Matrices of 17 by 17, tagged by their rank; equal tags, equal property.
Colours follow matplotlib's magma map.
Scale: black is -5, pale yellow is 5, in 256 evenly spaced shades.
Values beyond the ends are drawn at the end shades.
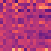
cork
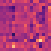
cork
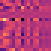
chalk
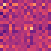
cork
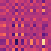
chalk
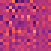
cork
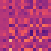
chalk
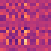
chalk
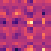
chalk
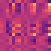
chalk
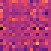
cork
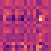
chalk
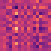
chalk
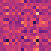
cork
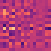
cork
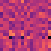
cork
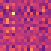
cork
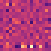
cork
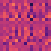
cork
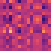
chalk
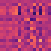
chalk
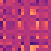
chalk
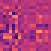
cork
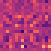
cork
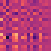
chalk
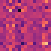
cork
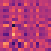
chalk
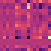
chalk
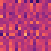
cork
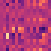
chalk
